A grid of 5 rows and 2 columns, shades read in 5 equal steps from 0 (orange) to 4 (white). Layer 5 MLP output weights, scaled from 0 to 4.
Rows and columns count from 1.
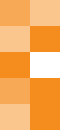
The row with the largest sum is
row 3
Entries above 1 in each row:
1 1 1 0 1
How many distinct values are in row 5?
2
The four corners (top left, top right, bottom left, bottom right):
1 2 2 0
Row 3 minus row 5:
-2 4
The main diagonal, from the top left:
1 0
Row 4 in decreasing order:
1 0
